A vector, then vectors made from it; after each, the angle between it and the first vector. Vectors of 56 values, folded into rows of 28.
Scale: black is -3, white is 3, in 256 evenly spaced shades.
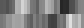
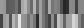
partly aligned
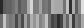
orthogonal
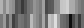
nearly opposite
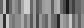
partly aligned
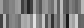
orthogonal
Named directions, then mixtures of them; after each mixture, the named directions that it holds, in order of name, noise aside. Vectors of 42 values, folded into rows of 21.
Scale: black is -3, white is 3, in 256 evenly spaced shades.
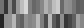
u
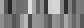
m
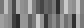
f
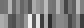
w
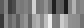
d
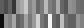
d, u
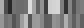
m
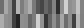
f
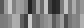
m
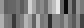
m, w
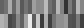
w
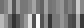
f, w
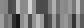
f, m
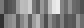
m, u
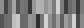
f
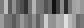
d, u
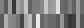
u, w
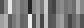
m, w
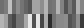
w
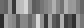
f, u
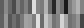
d, w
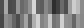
d, f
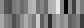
m, w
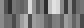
m
